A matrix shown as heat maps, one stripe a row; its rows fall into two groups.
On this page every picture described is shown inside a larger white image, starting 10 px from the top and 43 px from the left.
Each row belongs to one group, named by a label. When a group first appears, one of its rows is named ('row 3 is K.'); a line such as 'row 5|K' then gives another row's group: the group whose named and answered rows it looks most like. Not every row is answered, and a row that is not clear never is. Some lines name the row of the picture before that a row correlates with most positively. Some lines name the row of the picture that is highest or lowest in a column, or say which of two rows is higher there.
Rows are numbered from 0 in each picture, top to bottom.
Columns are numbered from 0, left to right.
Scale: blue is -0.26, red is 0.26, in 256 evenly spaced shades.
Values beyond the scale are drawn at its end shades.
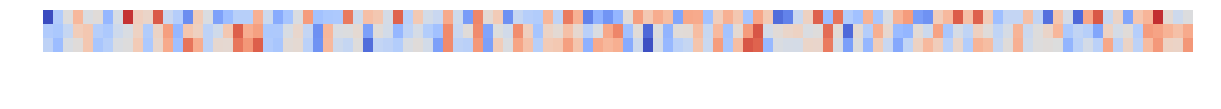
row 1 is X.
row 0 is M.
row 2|X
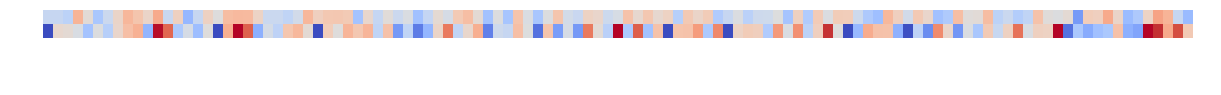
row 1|X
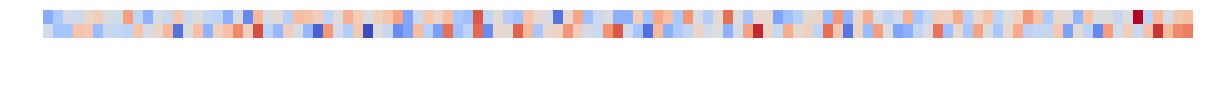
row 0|M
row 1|X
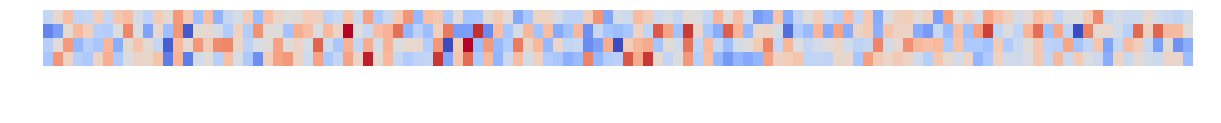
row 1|M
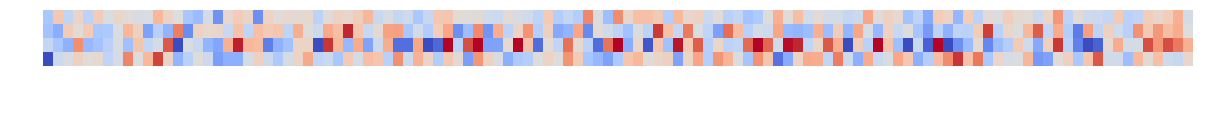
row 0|X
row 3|M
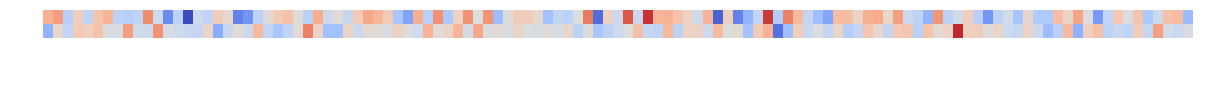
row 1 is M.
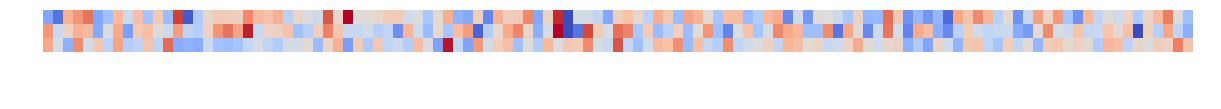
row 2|X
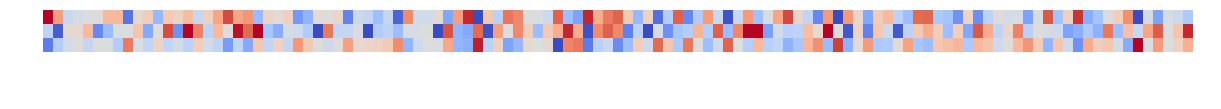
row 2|M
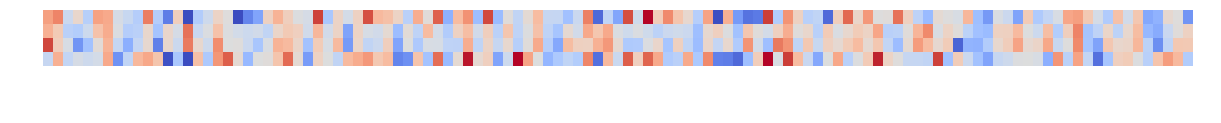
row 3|X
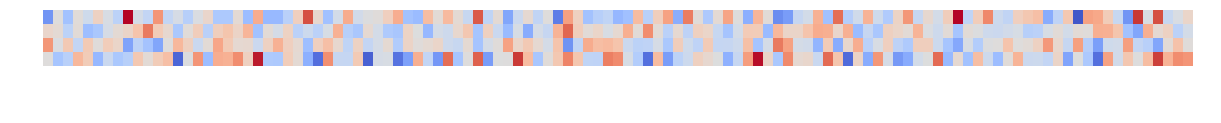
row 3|X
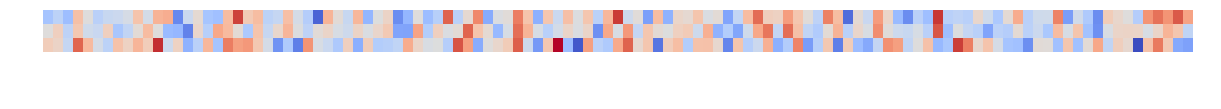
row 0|X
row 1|X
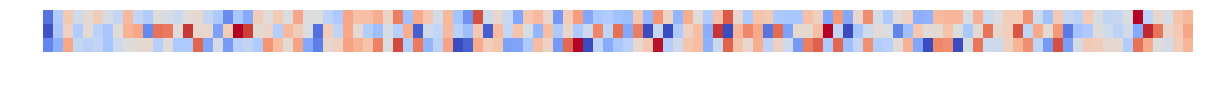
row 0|M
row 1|X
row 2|M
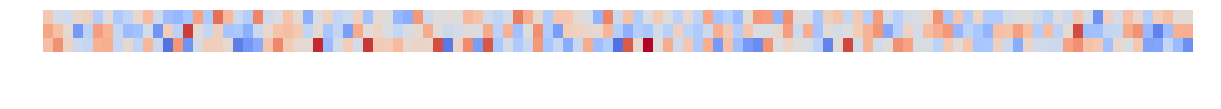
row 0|X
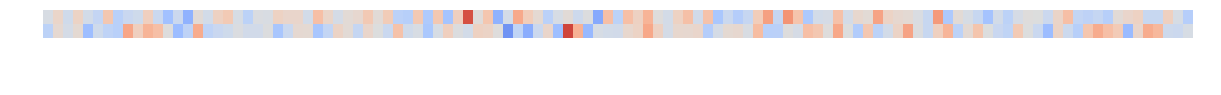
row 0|X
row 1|M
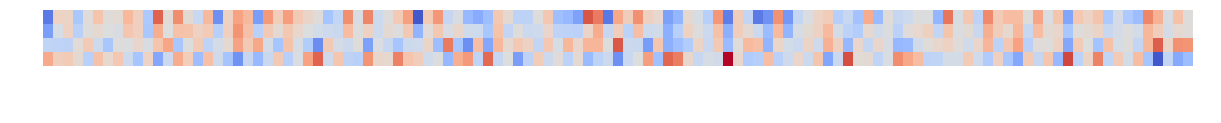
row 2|X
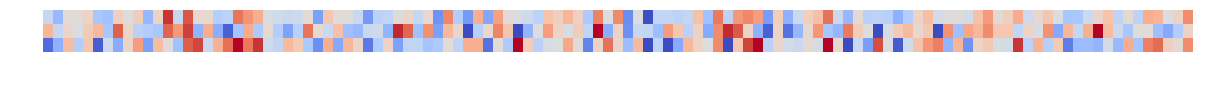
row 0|X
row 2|X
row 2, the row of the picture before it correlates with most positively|2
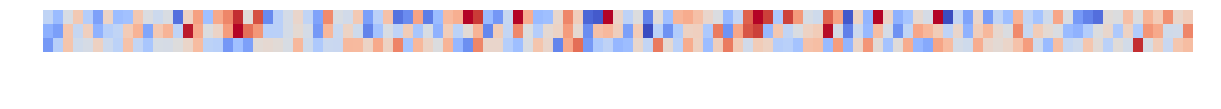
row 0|X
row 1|X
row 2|M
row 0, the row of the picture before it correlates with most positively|2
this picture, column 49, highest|2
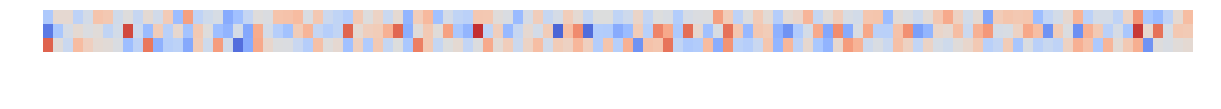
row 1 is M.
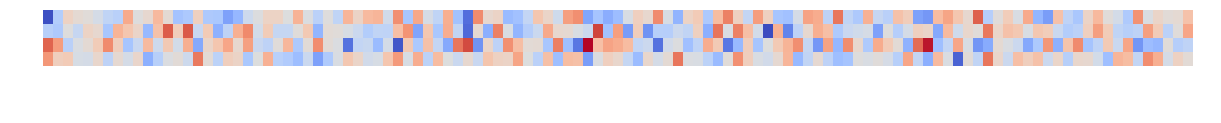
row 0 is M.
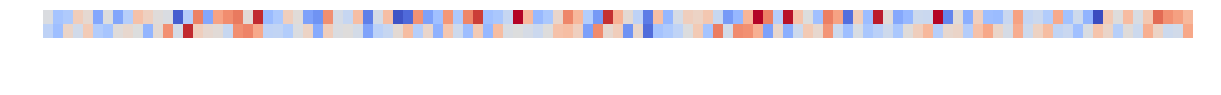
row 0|X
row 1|X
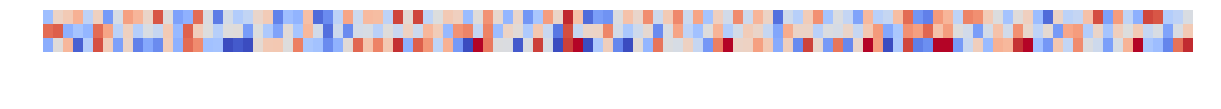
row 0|M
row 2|M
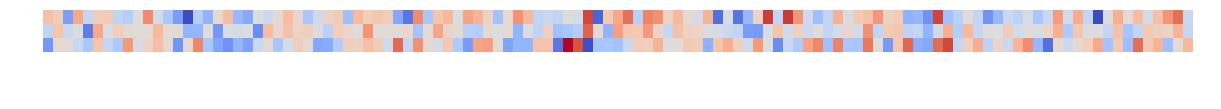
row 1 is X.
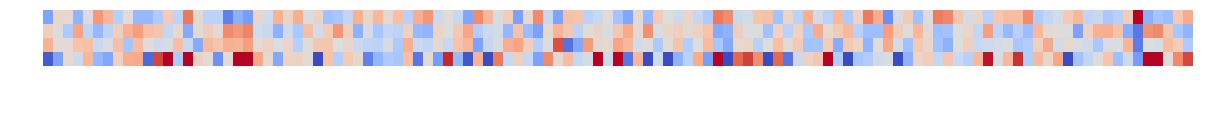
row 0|M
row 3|X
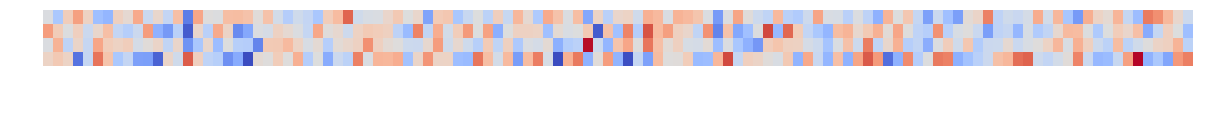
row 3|M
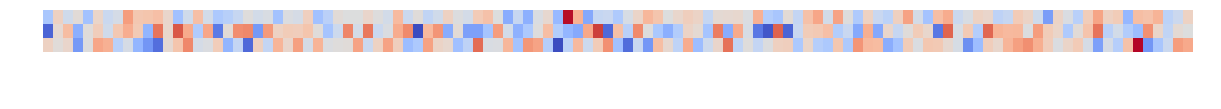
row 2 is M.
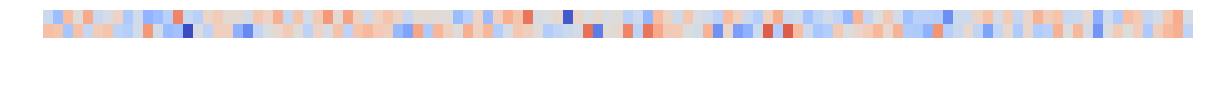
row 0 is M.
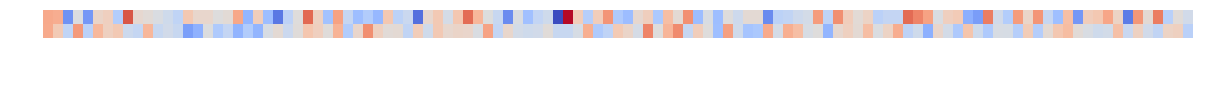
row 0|M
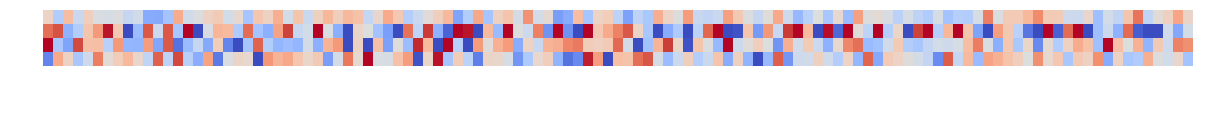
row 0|M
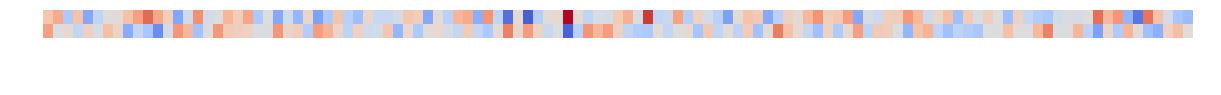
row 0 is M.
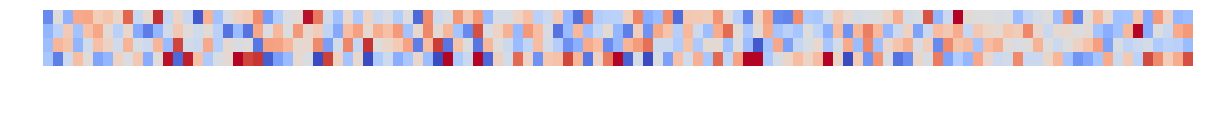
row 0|M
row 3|X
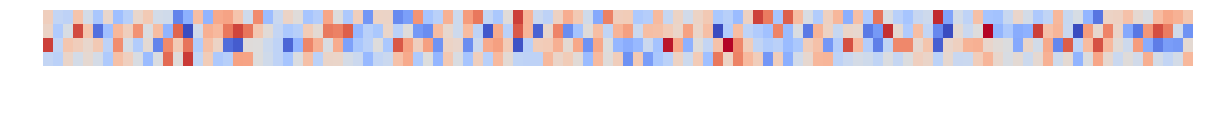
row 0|X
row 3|X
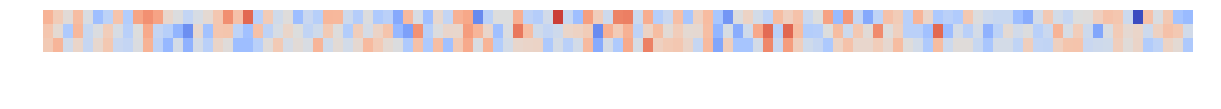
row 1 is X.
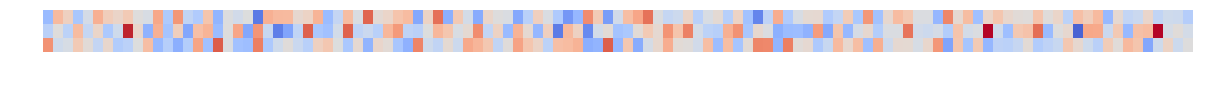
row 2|X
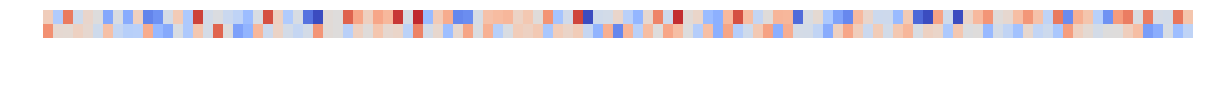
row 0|M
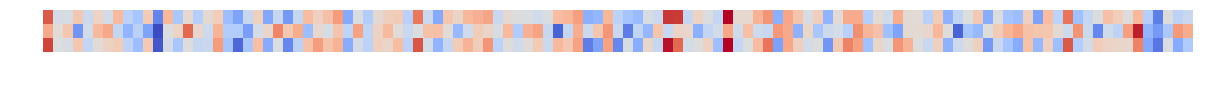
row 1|M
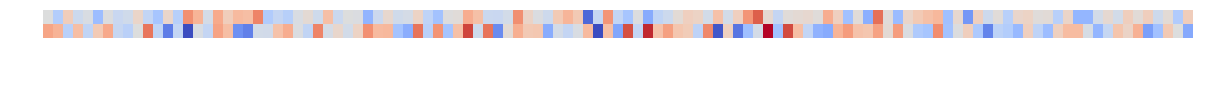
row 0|X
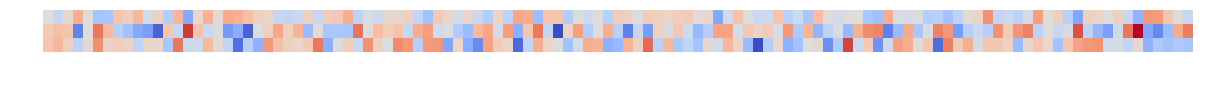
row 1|M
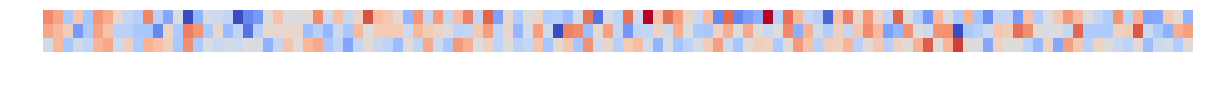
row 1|M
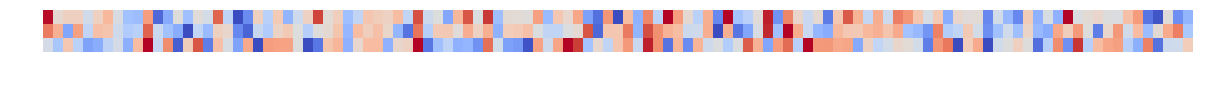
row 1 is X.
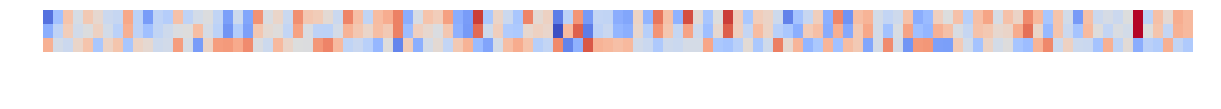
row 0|M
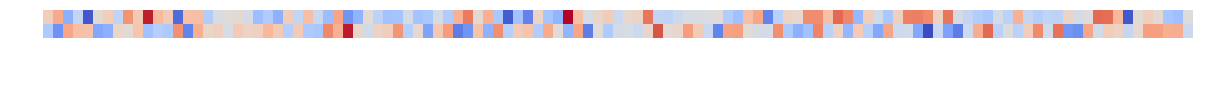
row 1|M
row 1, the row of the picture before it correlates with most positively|0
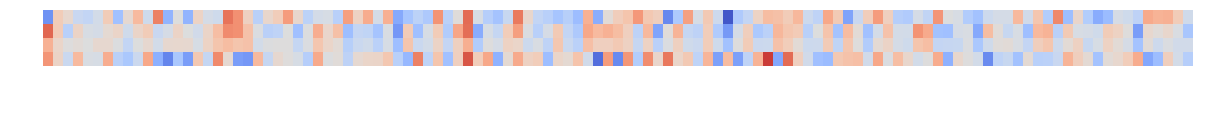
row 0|X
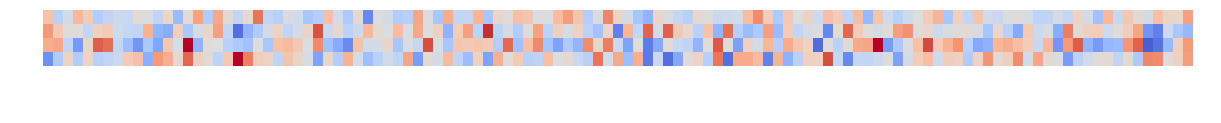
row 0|X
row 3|X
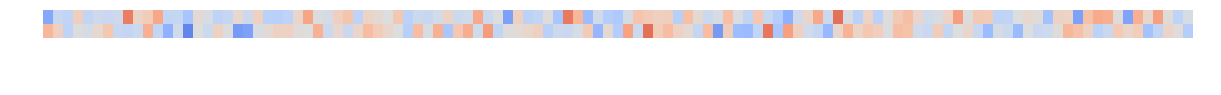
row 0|M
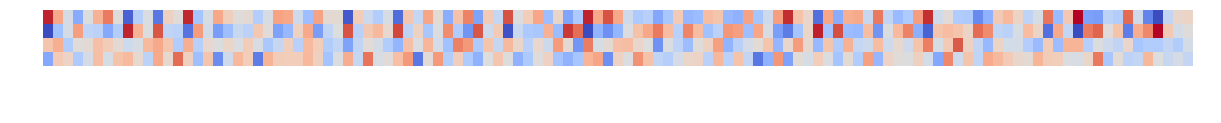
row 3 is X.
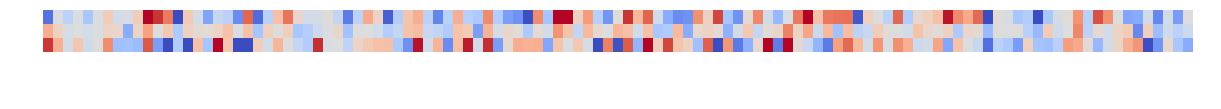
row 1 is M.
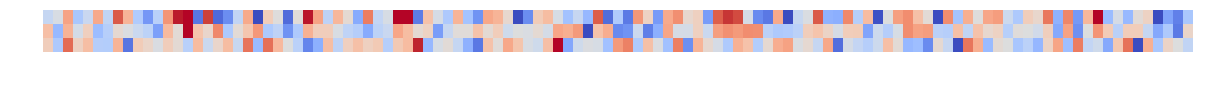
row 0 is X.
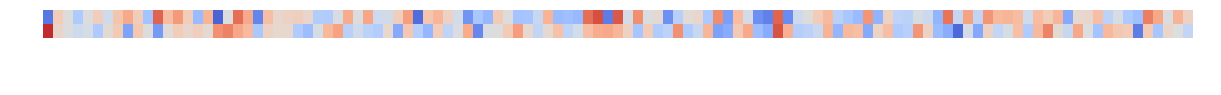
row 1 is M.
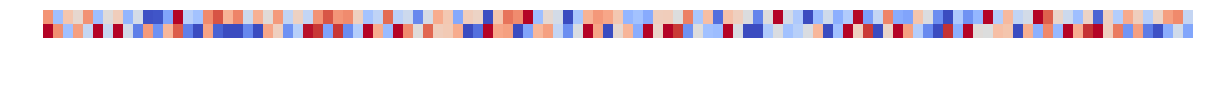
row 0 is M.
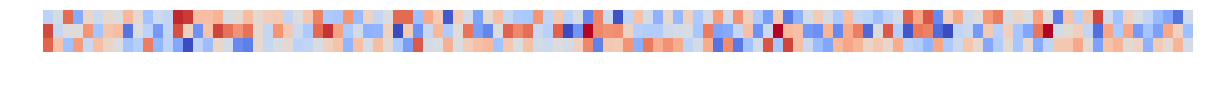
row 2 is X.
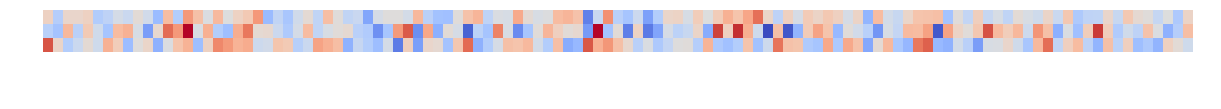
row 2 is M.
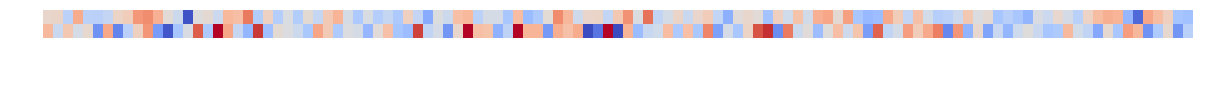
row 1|X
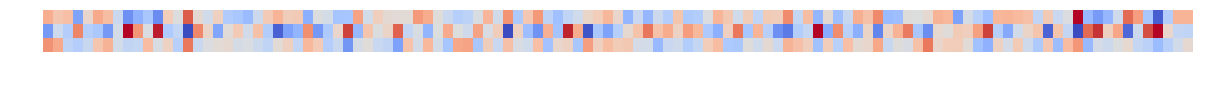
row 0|M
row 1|M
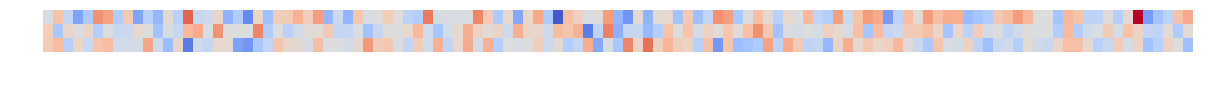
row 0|M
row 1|X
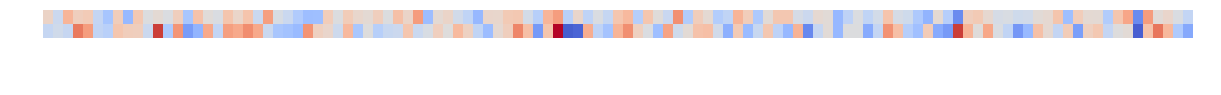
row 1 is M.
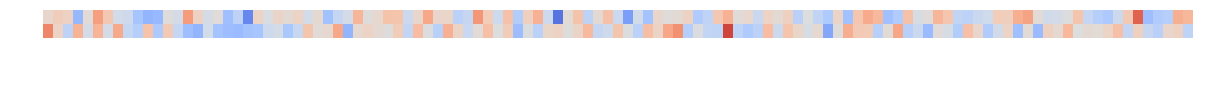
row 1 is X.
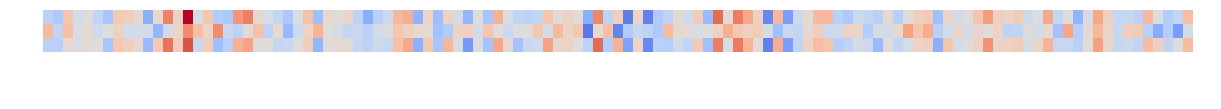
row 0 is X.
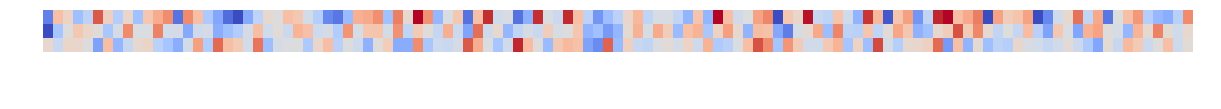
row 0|M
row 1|M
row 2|X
